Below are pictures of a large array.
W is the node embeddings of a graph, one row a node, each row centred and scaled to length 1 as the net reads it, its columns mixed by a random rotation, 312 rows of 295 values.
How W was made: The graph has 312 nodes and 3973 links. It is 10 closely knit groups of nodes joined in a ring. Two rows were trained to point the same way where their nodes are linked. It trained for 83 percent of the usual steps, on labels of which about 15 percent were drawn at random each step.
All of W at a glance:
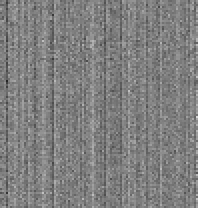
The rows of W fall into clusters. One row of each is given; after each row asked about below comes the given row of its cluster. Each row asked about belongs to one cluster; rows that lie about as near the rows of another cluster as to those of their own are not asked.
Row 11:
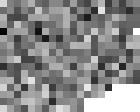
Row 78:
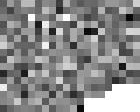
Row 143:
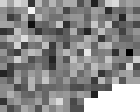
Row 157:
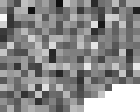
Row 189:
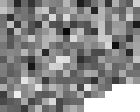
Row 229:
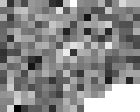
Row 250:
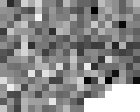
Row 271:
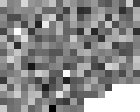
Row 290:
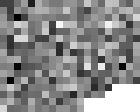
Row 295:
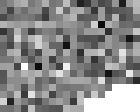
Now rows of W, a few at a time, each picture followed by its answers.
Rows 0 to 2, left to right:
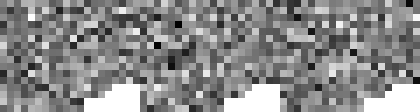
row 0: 78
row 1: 271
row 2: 290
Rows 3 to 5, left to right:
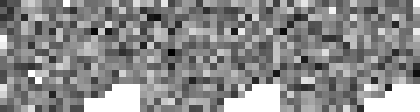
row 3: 78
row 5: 11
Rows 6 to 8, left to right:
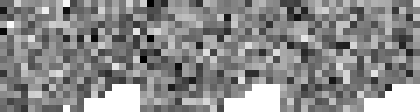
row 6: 295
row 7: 229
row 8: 290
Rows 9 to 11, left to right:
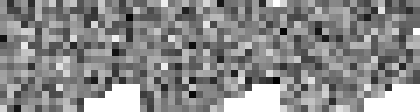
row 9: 250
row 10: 295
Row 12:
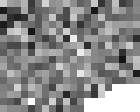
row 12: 271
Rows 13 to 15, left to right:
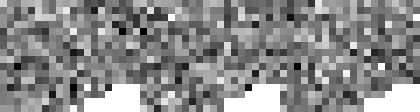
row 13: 11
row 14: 11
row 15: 290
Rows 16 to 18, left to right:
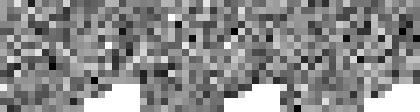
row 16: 143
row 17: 78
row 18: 143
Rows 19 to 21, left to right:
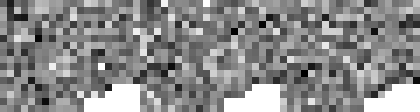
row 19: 290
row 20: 78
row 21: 78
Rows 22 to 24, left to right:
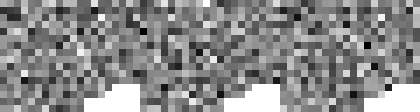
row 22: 271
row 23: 295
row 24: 271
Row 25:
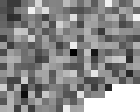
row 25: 290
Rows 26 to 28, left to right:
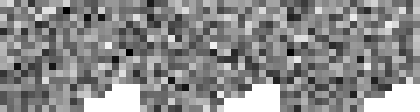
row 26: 143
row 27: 290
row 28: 290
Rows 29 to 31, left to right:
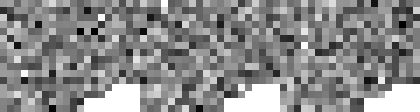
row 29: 271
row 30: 271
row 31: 250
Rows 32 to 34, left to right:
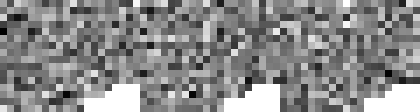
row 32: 11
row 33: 295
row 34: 295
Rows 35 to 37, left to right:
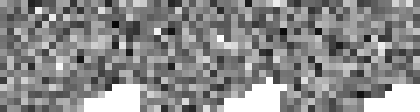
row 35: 189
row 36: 189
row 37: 157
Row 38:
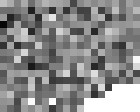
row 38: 271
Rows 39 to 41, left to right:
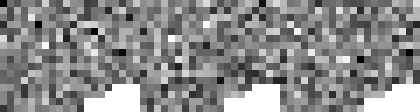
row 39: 78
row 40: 295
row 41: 189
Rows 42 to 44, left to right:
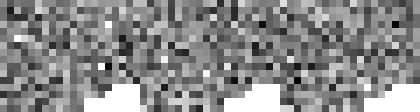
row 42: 290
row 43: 250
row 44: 11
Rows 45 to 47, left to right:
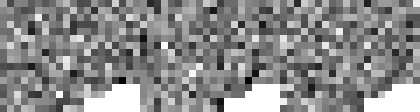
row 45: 189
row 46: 250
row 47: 78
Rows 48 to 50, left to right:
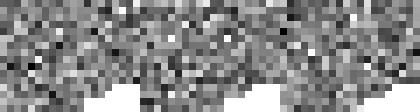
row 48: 78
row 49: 295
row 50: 157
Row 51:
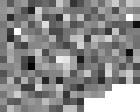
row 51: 189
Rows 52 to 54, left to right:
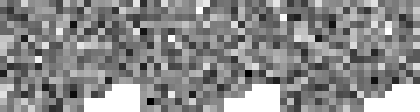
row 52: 78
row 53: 295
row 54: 290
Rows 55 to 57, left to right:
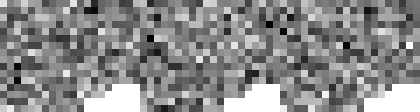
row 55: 11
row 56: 229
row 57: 11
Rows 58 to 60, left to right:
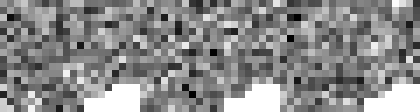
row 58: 11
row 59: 78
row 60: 229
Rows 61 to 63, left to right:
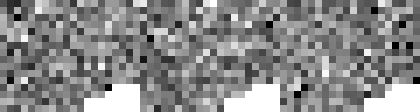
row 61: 290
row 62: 229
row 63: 250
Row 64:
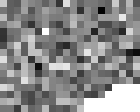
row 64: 157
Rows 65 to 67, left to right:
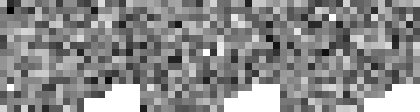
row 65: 250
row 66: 229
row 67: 189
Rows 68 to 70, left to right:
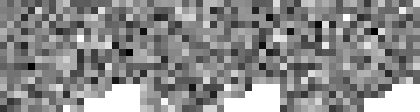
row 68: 189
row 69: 11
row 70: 78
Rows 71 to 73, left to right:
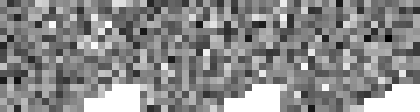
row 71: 229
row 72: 157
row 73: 157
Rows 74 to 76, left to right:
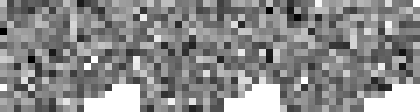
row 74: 157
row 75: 271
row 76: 290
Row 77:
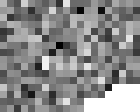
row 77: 157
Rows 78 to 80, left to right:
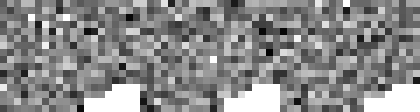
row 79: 143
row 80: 295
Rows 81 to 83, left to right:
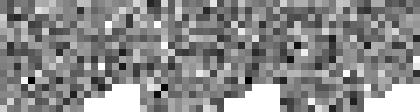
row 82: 250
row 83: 271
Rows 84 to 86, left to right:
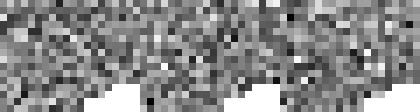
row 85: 295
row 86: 290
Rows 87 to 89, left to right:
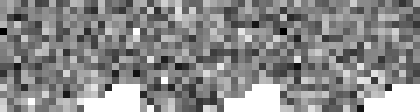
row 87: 11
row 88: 11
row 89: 11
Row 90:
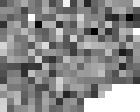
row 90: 78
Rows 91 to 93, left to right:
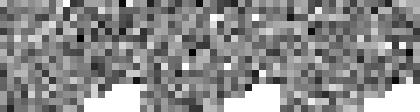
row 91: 295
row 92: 157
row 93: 189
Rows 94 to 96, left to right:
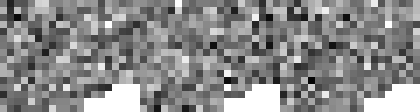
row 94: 290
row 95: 250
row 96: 290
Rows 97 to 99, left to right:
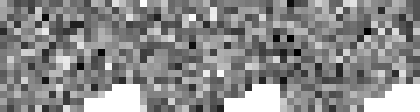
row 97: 189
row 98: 271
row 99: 229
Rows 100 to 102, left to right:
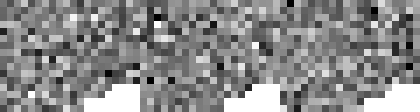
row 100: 295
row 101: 290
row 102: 250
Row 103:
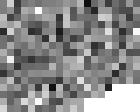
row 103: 11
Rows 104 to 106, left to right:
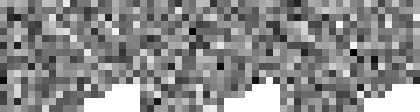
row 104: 271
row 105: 189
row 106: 290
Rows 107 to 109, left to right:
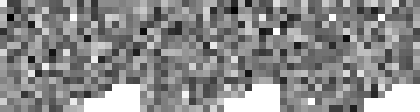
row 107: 157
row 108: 11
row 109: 271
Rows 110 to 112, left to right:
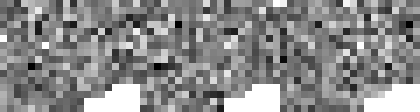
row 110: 78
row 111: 78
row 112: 229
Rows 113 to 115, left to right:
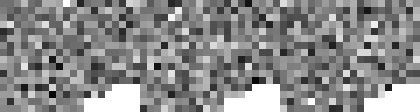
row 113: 295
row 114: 189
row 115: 271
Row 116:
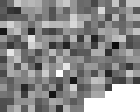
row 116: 295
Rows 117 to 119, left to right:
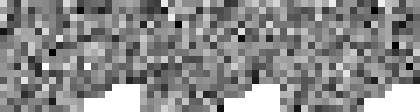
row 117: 157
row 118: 78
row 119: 250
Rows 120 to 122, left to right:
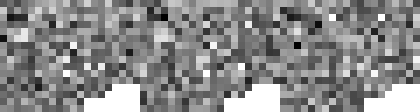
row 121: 290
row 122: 271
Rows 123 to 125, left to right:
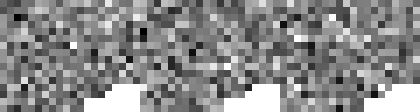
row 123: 290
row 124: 157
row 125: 271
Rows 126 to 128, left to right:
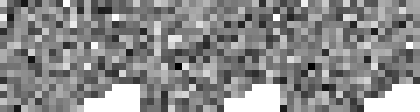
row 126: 157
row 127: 295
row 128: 78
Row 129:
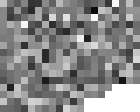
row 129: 189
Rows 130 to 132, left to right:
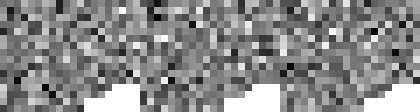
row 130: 78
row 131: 290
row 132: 78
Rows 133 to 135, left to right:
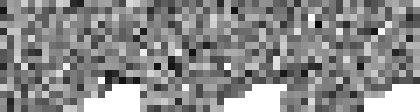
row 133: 295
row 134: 157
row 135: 78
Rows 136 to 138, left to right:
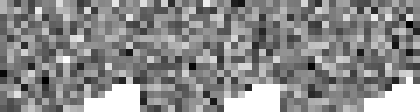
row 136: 189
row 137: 143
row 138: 189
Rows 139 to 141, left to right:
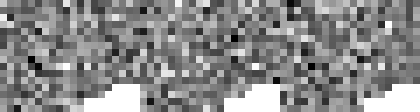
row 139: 157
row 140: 295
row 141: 290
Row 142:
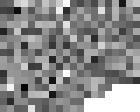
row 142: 295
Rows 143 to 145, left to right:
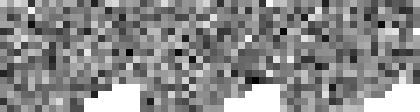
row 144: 295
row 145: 11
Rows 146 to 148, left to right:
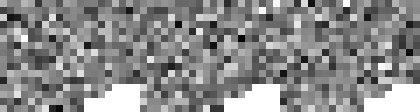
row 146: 271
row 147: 78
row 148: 143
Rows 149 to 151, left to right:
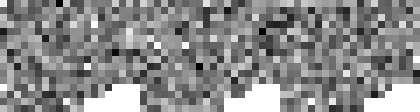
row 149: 157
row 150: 143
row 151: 271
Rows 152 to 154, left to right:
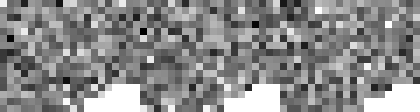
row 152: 229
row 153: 11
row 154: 290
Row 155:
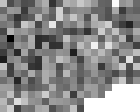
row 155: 229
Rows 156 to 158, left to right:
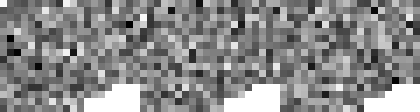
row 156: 229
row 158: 189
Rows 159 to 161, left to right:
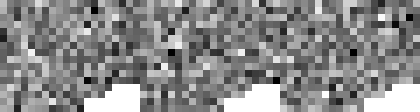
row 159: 250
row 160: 295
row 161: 11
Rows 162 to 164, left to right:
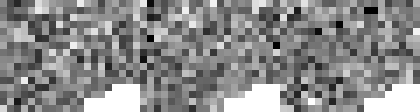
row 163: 229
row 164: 11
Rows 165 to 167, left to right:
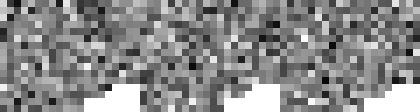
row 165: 157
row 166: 143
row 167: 189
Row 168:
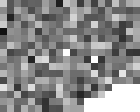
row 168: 157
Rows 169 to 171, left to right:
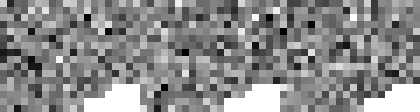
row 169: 229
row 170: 250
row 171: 157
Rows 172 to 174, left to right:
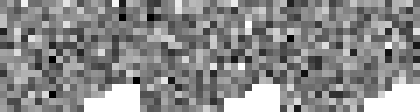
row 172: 295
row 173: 290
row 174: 229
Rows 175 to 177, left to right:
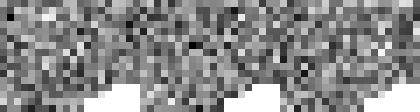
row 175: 229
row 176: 271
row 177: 229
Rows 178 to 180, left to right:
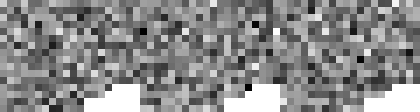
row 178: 271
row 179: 11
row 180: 189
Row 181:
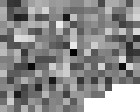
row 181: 290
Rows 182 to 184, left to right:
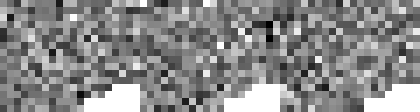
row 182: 157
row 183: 229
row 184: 78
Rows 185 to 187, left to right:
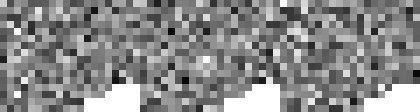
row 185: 189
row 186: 189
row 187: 271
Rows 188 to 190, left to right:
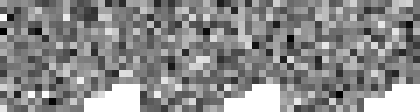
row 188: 11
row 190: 229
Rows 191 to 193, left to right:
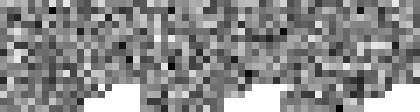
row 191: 271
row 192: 295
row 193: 157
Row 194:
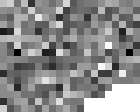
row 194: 143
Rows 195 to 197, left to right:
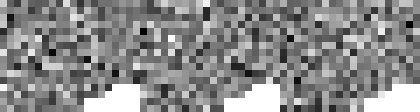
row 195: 157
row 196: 295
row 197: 229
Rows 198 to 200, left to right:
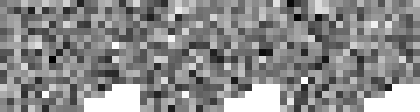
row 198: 295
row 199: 290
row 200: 290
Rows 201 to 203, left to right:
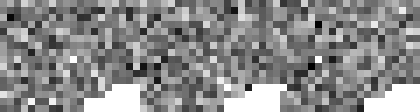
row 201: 271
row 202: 11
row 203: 78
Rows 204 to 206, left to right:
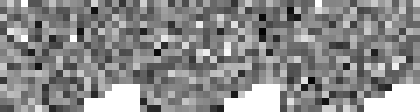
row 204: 271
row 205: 143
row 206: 290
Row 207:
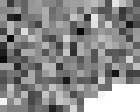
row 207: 229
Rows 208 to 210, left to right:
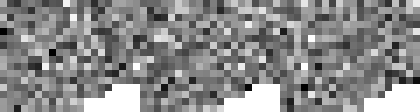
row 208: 157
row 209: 290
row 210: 295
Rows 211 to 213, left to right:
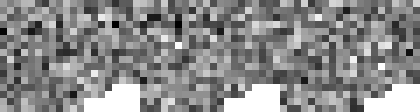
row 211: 11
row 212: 271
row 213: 143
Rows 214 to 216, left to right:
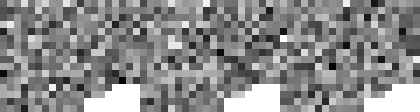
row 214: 295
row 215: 295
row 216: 143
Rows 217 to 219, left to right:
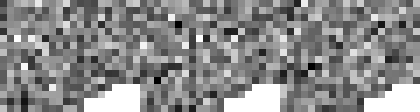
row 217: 295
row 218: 78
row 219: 78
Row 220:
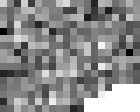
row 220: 143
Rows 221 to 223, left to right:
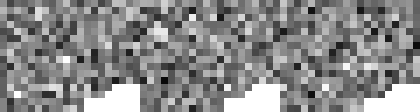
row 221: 189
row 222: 271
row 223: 157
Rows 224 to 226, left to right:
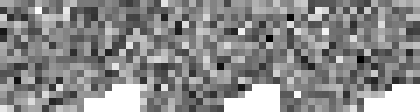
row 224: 11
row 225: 78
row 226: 189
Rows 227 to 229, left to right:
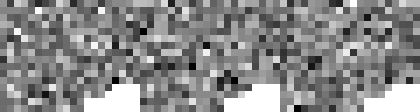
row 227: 189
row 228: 143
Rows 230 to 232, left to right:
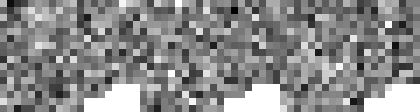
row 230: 229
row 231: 250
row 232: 250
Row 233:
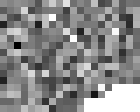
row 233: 271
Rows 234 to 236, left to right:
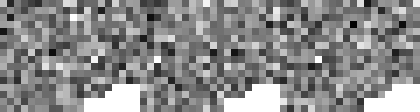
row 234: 157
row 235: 290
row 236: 78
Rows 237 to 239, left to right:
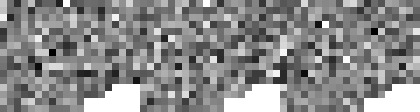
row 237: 157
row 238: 295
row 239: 78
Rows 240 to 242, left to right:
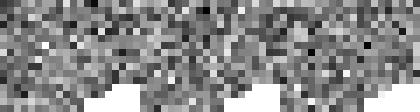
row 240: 78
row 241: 143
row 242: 271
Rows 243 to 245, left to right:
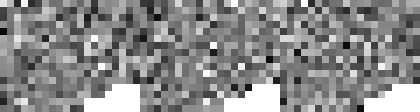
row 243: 143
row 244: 290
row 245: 143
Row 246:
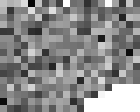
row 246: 143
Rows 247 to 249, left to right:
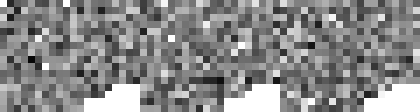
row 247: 157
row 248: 295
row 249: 271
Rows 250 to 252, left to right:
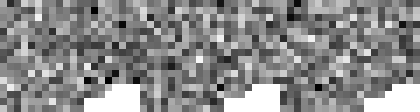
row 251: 189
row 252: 290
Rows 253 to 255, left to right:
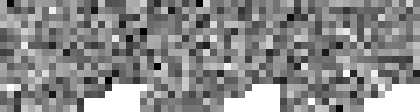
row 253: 250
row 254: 157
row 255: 271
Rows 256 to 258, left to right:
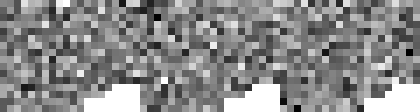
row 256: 295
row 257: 290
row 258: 143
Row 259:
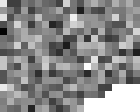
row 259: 157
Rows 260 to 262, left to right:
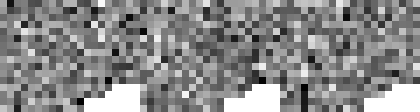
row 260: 250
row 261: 295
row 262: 295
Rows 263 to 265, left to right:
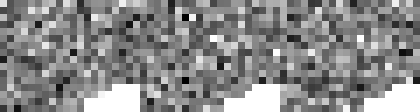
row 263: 229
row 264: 189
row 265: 189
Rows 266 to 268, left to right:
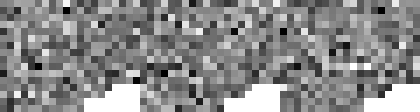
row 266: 295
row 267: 78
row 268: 157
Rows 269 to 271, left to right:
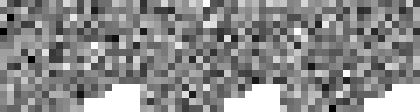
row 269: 157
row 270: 295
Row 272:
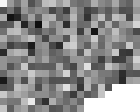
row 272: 271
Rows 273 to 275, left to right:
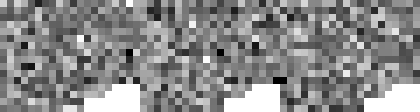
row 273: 189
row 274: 250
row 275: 271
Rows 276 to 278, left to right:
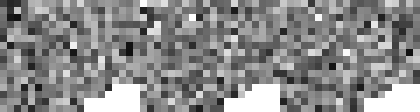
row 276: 290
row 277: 271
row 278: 143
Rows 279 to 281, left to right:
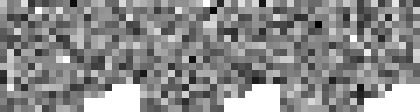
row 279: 189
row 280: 295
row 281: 271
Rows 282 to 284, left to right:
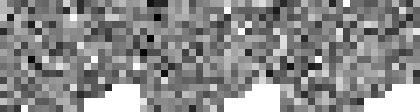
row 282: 157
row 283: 229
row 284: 78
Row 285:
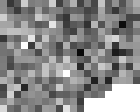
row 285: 250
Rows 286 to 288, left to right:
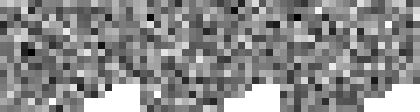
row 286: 271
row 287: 189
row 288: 290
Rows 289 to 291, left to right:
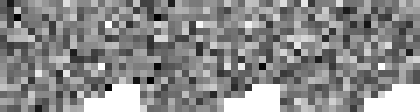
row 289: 290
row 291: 143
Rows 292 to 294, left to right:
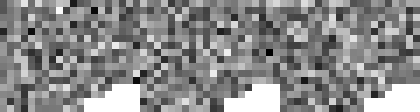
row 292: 295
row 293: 143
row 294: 271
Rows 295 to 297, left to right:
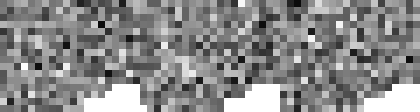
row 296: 250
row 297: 290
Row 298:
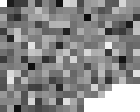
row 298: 229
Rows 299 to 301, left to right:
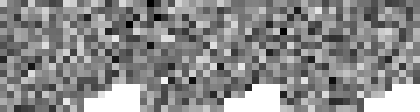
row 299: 229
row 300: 290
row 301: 11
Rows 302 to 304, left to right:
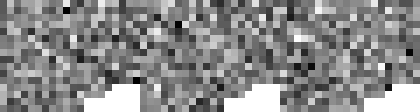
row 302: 295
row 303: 271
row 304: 290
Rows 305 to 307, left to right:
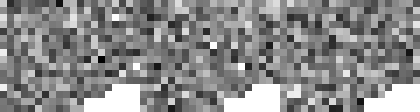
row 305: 157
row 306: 290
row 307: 271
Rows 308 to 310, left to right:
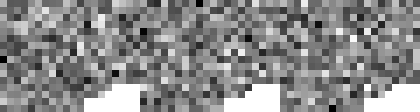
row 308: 229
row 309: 157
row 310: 271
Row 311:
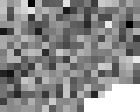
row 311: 143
